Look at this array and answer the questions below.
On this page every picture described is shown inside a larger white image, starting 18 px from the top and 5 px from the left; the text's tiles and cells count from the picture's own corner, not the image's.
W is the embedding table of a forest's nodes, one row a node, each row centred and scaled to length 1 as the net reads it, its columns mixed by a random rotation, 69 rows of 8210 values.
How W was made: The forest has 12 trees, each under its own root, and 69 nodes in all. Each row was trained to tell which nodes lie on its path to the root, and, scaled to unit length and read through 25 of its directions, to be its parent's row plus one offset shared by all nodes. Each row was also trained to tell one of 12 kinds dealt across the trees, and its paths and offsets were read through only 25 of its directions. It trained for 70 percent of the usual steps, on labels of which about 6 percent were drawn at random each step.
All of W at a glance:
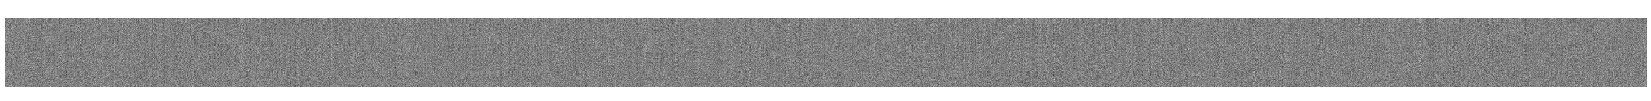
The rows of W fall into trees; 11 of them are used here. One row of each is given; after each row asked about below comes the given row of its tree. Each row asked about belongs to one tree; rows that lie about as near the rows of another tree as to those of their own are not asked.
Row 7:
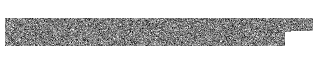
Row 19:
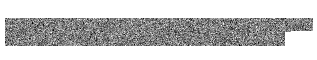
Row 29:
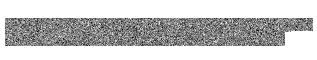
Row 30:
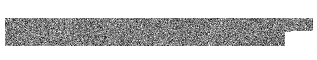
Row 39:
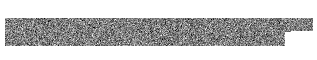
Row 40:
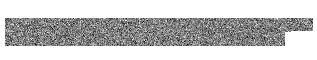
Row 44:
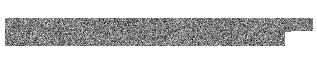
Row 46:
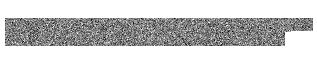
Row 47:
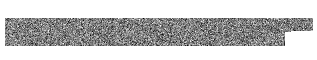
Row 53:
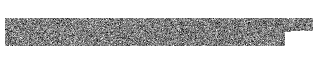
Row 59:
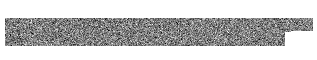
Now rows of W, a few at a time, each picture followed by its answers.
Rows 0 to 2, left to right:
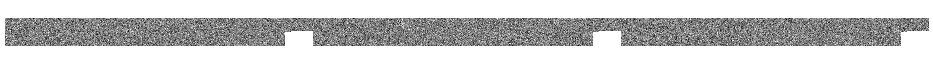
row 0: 47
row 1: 40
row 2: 40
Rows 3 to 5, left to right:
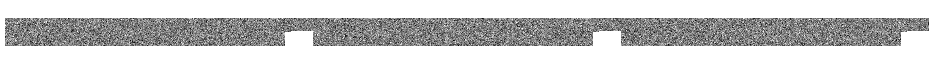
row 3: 47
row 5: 46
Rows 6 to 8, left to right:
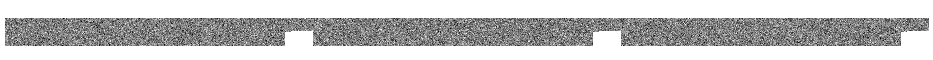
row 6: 7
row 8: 40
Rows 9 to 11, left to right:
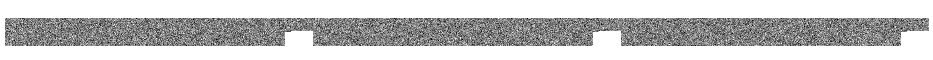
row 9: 39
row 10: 7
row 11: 7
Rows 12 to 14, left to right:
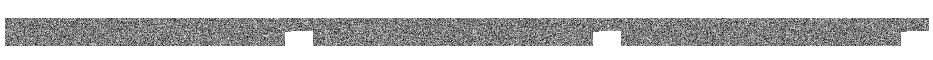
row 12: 40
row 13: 53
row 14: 59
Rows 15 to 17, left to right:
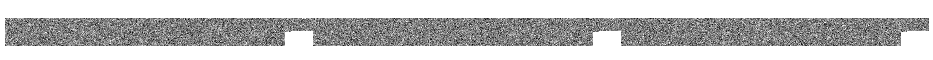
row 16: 7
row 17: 46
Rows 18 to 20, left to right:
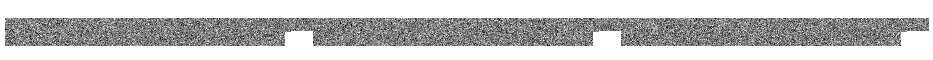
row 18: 53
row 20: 59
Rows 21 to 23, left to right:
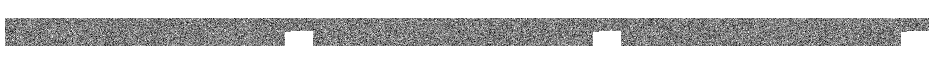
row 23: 40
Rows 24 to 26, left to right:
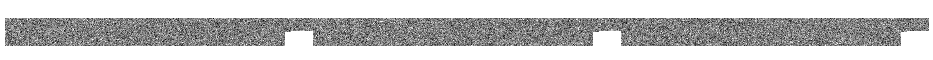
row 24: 53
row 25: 53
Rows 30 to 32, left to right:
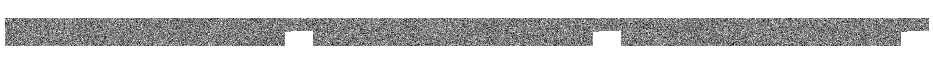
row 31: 19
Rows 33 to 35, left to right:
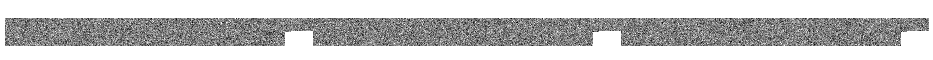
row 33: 30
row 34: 39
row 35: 44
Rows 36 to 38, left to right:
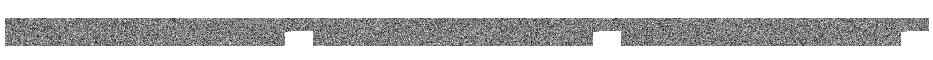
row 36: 40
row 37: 30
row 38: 46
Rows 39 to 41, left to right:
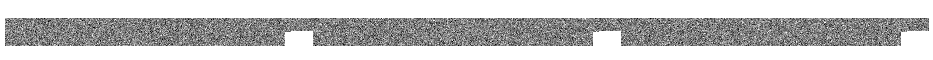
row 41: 46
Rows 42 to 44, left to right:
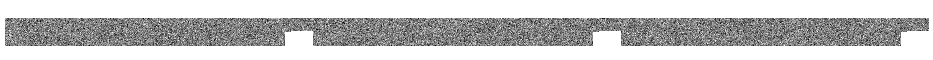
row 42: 47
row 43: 47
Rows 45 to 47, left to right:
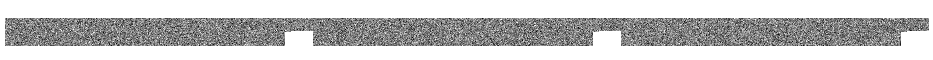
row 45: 7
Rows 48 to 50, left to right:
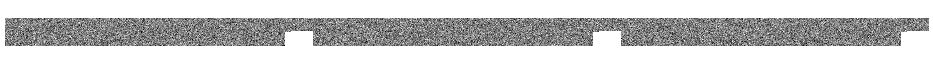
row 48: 44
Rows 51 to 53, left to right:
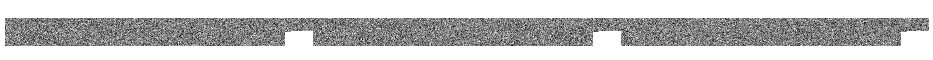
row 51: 7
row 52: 40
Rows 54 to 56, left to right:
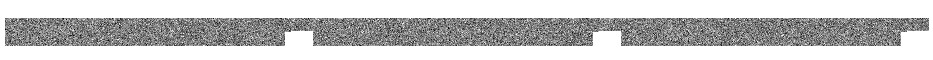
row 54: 53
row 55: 30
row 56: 53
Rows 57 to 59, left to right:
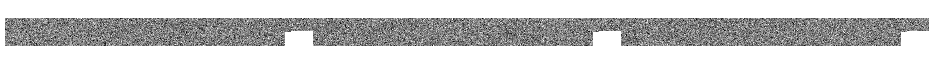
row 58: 19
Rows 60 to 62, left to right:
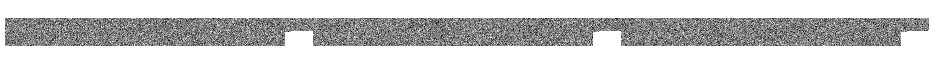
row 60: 39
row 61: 29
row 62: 44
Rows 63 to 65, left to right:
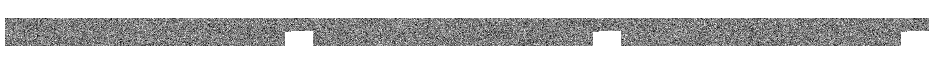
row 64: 53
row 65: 29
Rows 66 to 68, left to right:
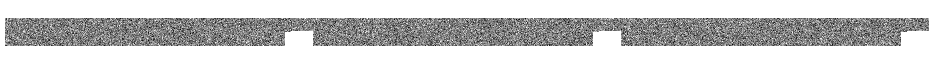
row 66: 7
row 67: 30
